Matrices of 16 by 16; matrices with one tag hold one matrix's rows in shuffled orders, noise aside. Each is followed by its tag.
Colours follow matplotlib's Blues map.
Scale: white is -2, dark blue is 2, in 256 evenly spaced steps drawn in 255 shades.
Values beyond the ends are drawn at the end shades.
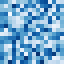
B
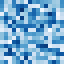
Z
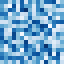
B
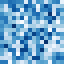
B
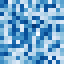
B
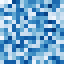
Z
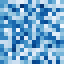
B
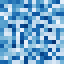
B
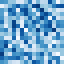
B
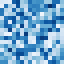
Z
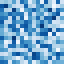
B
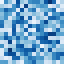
Z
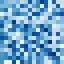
B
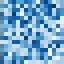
B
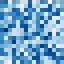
B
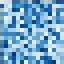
B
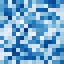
Z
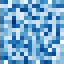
B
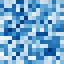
Z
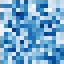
Z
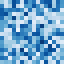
B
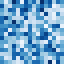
B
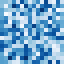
B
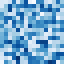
Z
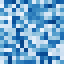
Z
